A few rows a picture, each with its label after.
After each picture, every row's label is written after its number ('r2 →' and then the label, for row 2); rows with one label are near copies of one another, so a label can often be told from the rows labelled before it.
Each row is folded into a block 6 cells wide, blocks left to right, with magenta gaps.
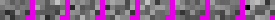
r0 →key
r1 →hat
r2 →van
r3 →van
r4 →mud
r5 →key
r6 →key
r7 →van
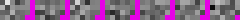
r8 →mud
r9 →key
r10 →mud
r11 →key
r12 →hat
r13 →van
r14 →van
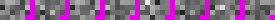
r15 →van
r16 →key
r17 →van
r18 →hat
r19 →mud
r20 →key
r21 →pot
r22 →hat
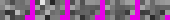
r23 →key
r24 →mud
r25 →hat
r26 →hat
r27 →hat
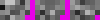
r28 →van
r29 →key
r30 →key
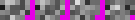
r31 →van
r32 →van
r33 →mud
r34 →pot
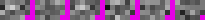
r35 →pot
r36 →hat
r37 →pot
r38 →van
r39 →van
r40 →key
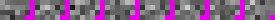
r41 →key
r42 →pot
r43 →van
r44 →hat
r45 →pot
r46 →pot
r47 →hat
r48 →mud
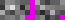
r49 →pot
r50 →key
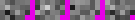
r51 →key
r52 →pot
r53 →van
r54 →key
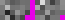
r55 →key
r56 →mud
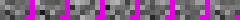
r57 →key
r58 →key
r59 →van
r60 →van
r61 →hat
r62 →hat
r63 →key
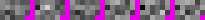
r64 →key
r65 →pot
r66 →key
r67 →van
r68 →van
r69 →van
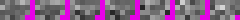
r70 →hat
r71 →hat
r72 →key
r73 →key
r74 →van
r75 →mud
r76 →pot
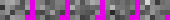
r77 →van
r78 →key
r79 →hat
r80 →key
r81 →mud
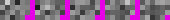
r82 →mud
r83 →pot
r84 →van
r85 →hat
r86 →hat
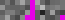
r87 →hat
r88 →key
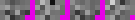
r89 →key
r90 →mud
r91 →key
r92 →mud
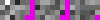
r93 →mud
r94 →van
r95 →hat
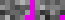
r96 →hat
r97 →key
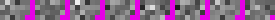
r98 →mud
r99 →hat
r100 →mud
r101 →van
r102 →pot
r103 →van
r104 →mud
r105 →pot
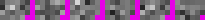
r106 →pot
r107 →hat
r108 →mud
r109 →key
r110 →pot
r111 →key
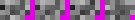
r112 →van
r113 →van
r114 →van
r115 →hat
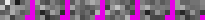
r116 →mud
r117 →key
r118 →hat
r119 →pot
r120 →key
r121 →key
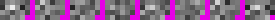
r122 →pot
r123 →mud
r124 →van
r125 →key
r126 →pot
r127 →hat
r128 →mud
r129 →pot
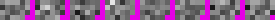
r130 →van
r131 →pot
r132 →key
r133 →mud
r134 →key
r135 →hat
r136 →van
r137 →van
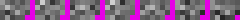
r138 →key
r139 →mud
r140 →pot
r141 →mud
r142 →pot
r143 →key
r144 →key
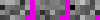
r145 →van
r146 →key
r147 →van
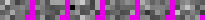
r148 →mud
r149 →hat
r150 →van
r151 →hat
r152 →key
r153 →pot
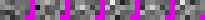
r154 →key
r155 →van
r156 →pot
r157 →mud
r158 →pot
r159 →mud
